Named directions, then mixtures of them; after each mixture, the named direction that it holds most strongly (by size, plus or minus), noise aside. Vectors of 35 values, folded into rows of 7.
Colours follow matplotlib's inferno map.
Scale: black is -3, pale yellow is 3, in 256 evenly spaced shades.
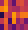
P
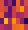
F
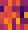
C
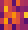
P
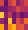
P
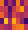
F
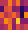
C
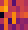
P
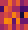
C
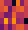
F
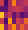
P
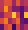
C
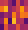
P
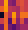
P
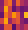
C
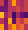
P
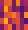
C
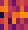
P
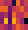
F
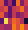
F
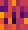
P
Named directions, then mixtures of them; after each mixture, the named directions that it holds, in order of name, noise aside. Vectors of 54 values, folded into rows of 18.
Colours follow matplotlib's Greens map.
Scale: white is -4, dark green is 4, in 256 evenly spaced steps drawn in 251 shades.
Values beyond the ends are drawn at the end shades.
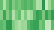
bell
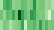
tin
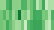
bell, tin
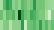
tin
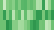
bell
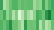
bell, tin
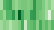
tin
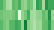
bell, tin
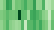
bell, tin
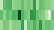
tin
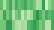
bell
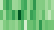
tin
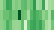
bell, tin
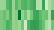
bell, tin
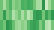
bell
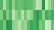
bell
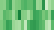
bell, tin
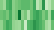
bell, tin
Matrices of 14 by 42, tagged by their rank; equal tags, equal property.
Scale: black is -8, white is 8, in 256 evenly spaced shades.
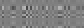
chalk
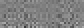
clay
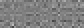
clay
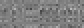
clay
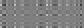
chalk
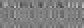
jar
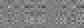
jar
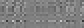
jar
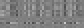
jar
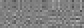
clay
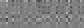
jar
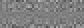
clay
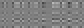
chalk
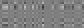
chalk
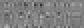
clay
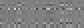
jar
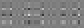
chalk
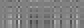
chalk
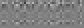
jar
